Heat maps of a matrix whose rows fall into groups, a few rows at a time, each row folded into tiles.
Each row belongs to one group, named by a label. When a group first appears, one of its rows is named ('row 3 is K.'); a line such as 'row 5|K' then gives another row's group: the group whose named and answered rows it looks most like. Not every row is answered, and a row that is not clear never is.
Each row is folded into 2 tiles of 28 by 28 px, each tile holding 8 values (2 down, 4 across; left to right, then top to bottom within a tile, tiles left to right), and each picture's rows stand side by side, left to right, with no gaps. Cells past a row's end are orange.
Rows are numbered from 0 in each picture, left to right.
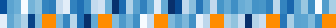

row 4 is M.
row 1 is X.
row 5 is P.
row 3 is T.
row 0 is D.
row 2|T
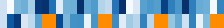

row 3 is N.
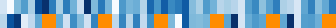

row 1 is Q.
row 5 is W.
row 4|W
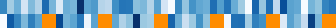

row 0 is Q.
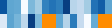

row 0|D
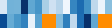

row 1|X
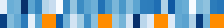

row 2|M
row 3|D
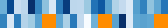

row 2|W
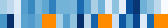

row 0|W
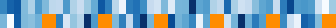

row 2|X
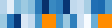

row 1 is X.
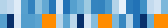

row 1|M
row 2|X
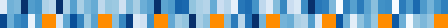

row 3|M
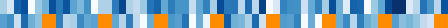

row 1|P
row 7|T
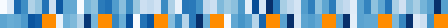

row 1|D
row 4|Q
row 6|W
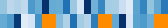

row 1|Q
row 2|W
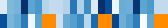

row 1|Q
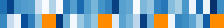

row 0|P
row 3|Q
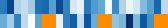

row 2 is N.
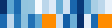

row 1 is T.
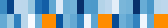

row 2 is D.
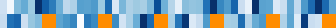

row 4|Q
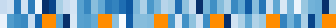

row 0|Q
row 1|W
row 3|Q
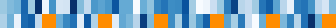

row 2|D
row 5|X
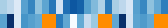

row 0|W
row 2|W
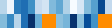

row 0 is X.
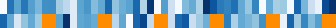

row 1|W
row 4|P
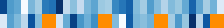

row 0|D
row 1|N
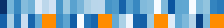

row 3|D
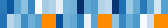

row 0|P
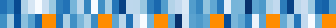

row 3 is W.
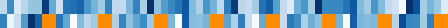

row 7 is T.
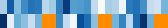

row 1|P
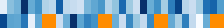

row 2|Q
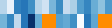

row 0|X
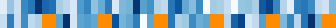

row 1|W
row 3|P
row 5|X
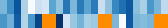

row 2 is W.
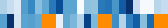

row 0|W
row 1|D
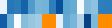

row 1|D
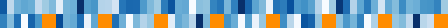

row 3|D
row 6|T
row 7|M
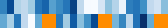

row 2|X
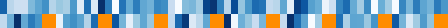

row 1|Q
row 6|P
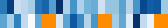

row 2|M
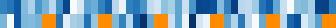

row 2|X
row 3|M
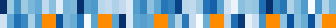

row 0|N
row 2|W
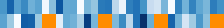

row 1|D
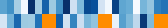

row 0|Q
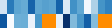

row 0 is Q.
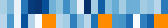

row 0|M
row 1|Q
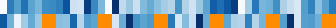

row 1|Q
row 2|N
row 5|W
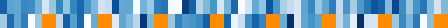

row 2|D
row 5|W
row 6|M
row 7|T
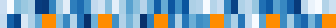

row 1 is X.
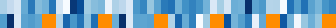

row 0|W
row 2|W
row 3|T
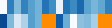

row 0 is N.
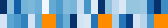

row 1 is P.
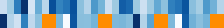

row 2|M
